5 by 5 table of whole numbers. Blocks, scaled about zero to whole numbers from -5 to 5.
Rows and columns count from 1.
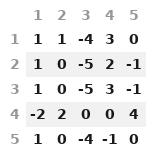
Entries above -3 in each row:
4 4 4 5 4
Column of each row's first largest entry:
4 4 4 5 1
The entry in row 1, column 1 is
1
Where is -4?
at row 1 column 3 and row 5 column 3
